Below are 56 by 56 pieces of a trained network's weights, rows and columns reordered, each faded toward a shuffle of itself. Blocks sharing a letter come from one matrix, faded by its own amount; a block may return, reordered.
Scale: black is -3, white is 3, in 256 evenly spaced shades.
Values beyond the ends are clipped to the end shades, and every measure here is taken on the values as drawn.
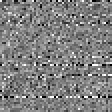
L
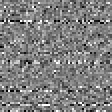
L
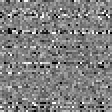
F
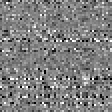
F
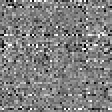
L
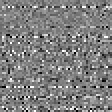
F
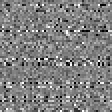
F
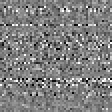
F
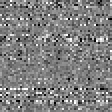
F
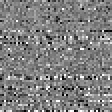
F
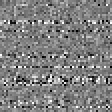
F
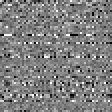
F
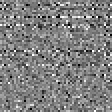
L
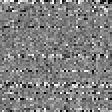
F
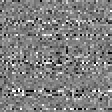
F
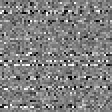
F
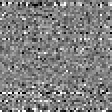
L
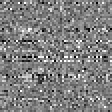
L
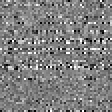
F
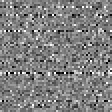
L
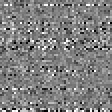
F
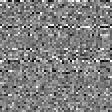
L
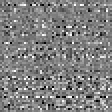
F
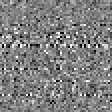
L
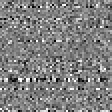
L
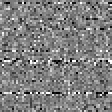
L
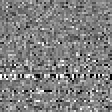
L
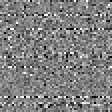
L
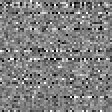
F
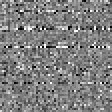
L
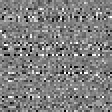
F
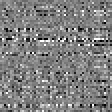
F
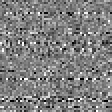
L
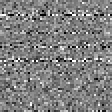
L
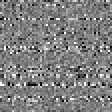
F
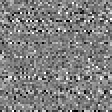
L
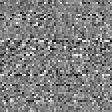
L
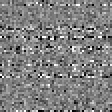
F
